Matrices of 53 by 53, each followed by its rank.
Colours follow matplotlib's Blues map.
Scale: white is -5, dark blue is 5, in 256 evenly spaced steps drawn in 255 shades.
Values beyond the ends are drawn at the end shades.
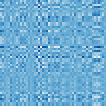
three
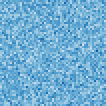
full rank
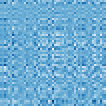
three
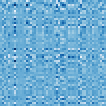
three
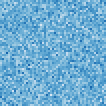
full rank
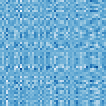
three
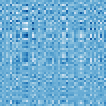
three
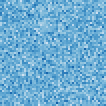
full rank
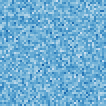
full rank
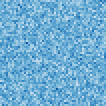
full rank
